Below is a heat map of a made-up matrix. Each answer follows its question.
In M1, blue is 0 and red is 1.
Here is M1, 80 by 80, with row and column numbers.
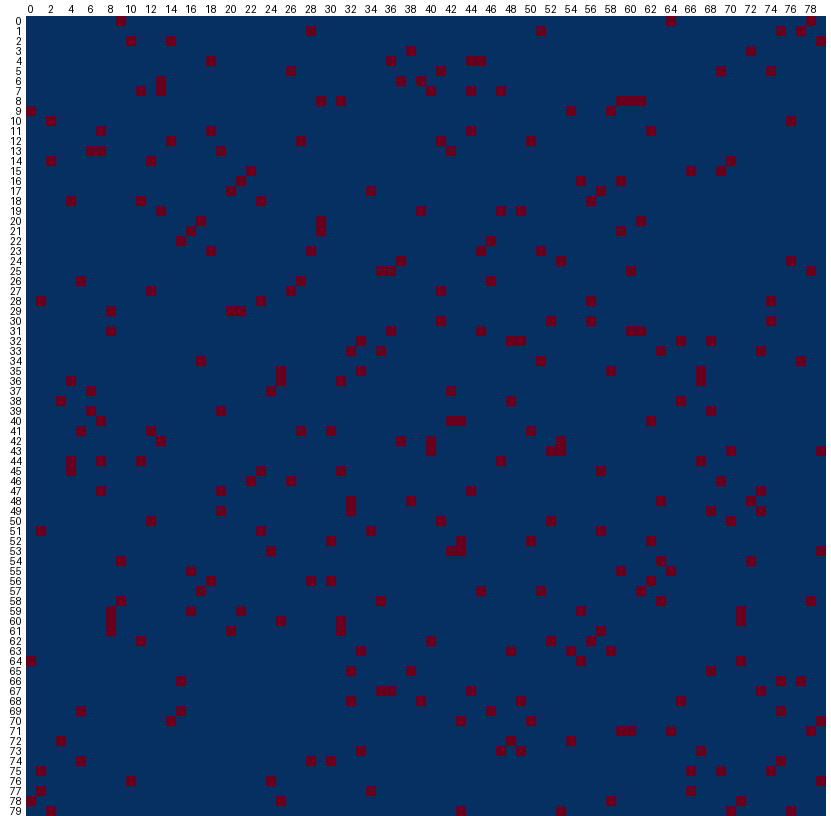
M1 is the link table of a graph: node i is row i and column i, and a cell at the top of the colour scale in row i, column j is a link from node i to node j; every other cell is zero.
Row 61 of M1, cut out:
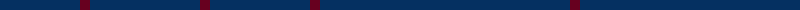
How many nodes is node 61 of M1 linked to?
4
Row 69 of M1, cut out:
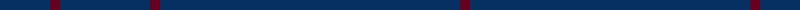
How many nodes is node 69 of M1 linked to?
4
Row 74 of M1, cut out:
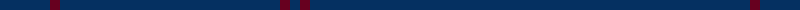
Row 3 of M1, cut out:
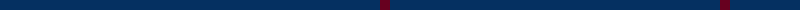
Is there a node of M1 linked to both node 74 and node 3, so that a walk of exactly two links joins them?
no
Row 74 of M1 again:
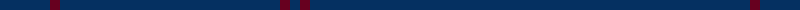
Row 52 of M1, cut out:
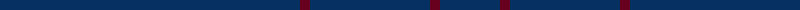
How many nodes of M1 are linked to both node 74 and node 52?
1
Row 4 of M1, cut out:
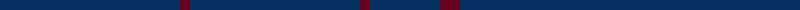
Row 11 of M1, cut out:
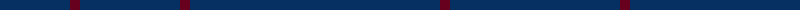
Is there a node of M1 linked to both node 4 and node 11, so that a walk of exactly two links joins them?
yes
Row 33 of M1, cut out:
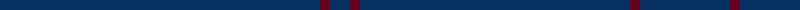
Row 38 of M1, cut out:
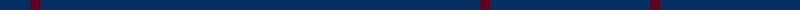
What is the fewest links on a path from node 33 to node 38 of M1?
3
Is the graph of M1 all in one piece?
yes
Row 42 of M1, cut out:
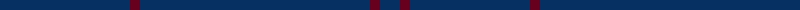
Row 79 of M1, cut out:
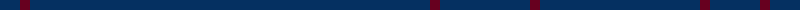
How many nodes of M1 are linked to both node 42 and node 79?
1
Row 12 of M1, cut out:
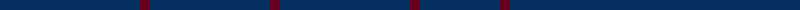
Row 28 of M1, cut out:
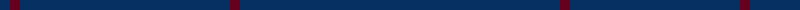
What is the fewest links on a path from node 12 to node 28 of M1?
4
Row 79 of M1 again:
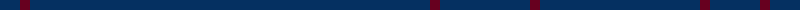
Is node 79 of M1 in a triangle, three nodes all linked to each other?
yes
